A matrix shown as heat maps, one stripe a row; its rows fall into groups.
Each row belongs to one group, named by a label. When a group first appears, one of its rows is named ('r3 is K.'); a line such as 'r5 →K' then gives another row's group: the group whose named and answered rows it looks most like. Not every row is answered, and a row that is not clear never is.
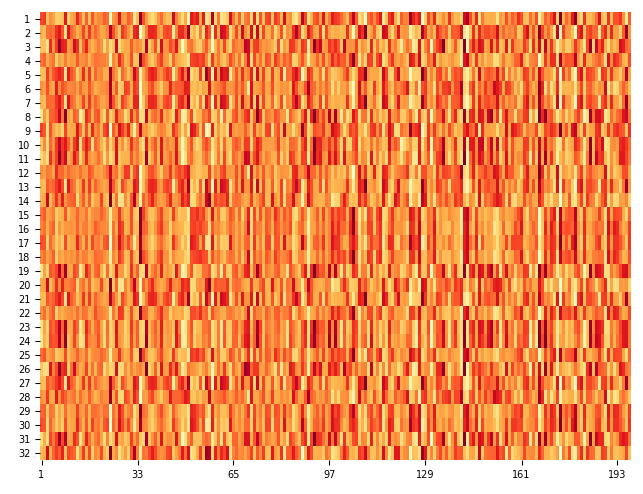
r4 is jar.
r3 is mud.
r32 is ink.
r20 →ink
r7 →ink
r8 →mud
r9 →jar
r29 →jar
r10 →mud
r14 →ink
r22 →jar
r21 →ink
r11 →mud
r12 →ink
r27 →ink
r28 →ink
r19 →mud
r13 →ink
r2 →ink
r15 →jar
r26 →mud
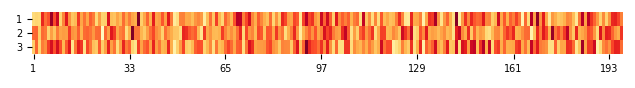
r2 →jar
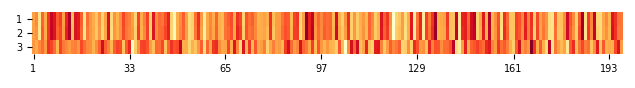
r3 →ink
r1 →mud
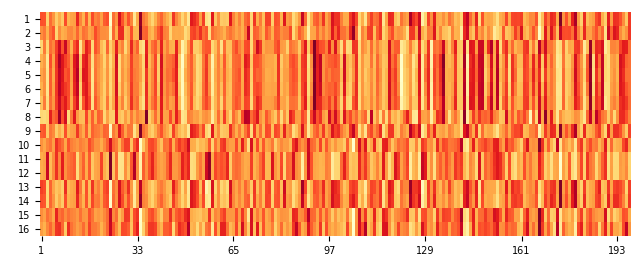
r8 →mud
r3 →mud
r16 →ink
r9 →jar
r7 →mud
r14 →jar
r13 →jar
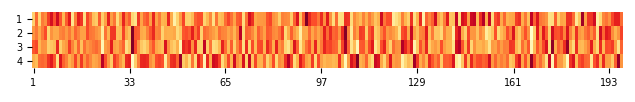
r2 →jar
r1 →mud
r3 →jar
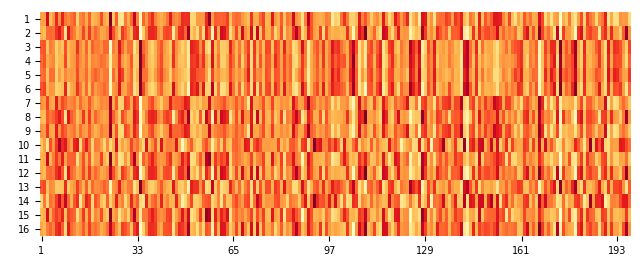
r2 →ink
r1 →ink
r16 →ink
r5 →jar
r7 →ink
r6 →jar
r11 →ink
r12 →ink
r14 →mud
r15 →ink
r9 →ink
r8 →ink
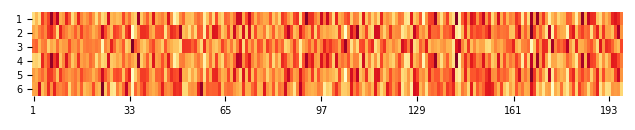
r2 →ink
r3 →jar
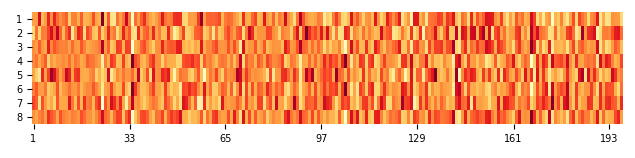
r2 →mud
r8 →ink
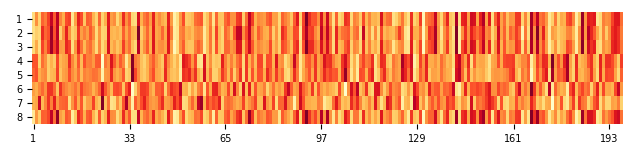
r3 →mud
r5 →jar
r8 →mud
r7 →ink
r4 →jar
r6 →ink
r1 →mud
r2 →mud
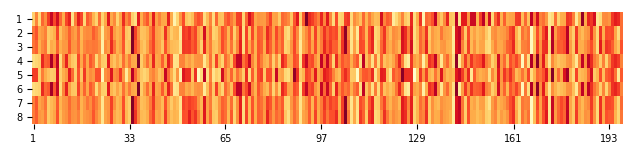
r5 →jar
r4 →mud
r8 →jar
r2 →jar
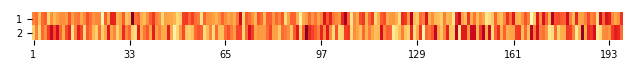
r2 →mud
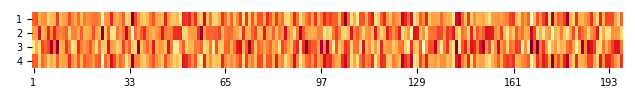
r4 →jar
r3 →mud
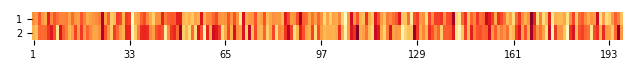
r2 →ink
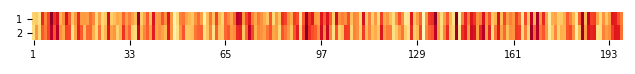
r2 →mud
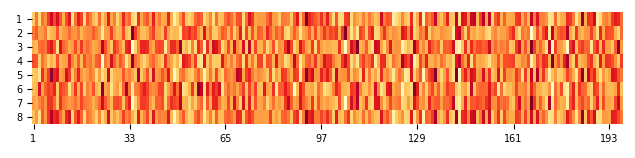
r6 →ink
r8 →mud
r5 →mud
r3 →ink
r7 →ink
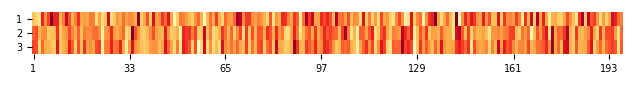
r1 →mud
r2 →jar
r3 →jar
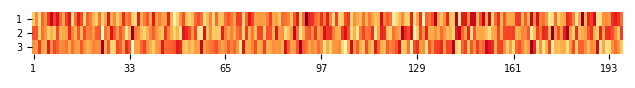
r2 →jar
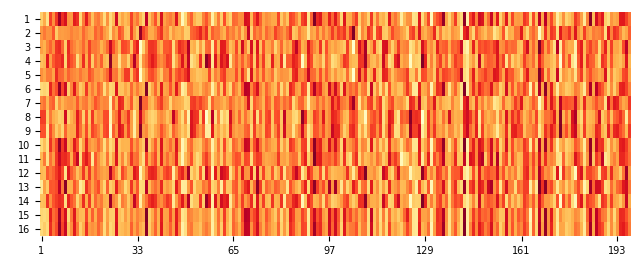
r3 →ink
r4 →ink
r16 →mud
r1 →mud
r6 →mud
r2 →jar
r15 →mud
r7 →jar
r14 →ink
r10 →mud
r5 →ink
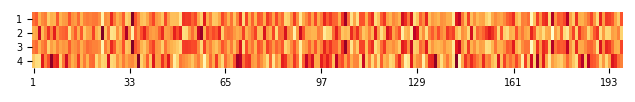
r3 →jar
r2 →ink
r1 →jar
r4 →mud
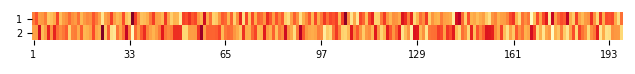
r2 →ink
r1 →jar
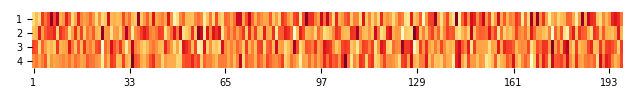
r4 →jar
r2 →ink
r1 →mud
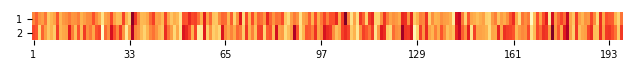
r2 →jar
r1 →jar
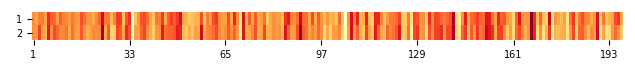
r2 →ink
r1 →ink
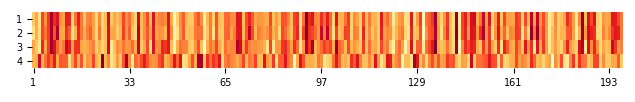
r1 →mud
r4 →ink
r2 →mud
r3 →mud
